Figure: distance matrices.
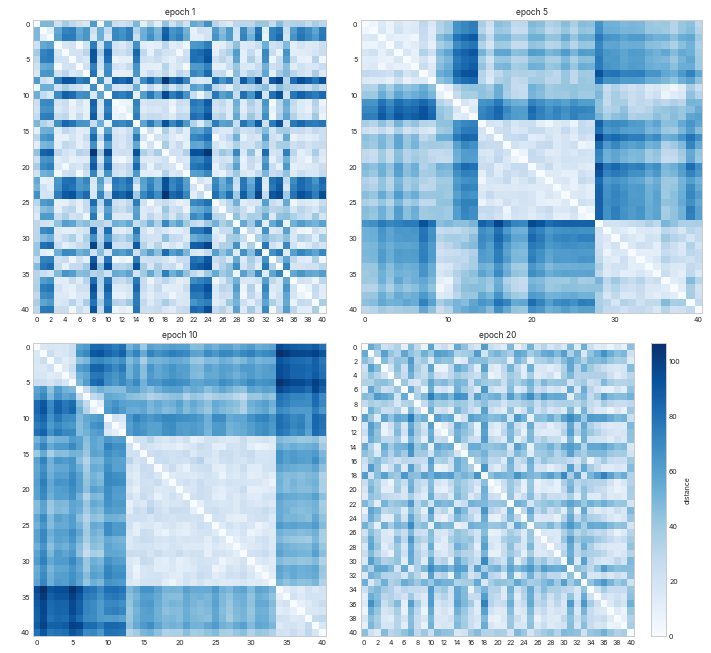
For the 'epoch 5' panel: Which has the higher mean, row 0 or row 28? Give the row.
28
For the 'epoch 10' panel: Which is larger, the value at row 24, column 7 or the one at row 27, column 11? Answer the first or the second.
the second
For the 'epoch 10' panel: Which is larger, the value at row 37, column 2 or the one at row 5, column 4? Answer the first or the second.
the first
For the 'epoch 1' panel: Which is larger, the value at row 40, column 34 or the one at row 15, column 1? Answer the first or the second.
the second
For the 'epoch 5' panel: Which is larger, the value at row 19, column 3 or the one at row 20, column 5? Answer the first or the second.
the second
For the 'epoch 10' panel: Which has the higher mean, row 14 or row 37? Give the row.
37
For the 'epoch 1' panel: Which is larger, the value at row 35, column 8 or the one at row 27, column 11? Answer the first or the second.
the first
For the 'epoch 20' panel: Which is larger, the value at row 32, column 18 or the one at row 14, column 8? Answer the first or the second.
the first
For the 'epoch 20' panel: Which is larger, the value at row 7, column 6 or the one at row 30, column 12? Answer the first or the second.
the first
